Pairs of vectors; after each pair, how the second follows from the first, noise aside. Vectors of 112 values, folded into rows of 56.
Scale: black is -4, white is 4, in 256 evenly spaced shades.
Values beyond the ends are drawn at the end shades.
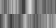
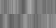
shrunk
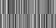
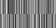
copied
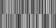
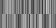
copied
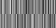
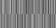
shrunk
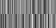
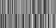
copied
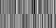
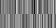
copied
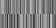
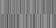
shrunk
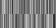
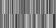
copied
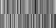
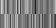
copied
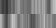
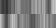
copied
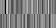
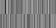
shrunk
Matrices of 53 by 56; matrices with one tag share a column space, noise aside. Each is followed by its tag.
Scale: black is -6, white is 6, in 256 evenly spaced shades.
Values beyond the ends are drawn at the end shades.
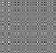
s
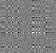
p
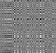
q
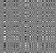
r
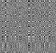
r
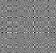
p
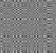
q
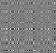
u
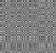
r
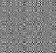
s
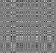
r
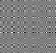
p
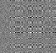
p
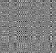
r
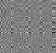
p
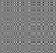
s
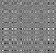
u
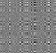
s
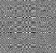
p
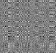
r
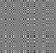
q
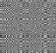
q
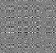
p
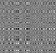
u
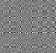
p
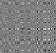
u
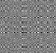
p
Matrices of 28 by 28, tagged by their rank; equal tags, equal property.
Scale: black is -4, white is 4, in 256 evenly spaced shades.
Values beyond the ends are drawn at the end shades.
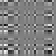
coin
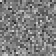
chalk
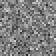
chalk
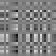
coin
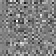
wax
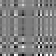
coin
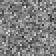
chalk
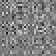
wax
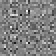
wax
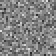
chalk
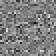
wax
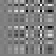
coin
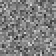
chalk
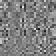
wax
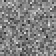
chalk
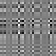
coin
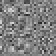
wax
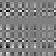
coin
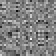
wax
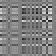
coin
